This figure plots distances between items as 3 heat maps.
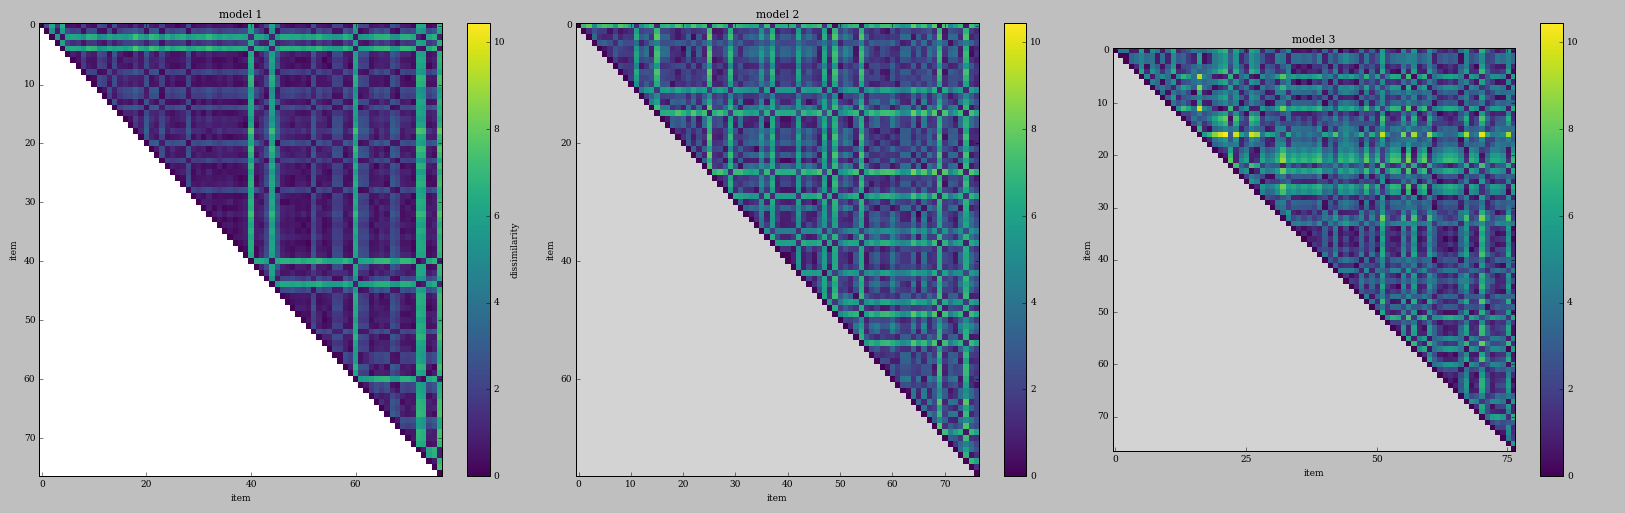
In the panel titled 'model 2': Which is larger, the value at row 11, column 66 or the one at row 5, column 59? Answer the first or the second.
the first
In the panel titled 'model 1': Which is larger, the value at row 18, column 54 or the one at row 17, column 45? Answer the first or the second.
the second
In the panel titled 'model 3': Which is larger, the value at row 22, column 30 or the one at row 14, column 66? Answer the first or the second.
the first
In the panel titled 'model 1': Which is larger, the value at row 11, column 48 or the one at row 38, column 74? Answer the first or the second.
the first
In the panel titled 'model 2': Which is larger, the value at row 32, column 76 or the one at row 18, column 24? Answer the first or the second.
the first
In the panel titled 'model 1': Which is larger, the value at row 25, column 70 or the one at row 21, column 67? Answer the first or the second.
the second
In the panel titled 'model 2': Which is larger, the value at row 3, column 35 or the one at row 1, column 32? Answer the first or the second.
the first
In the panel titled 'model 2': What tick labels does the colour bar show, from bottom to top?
0, 2, 4, 6, 8, 10
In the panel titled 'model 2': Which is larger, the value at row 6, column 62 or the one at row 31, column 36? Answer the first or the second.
the second
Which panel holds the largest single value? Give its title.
model 3
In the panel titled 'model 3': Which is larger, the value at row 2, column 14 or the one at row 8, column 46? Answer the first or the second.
the second
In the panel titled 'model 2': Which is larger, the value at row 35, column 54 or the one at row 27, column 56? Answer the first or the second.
the first
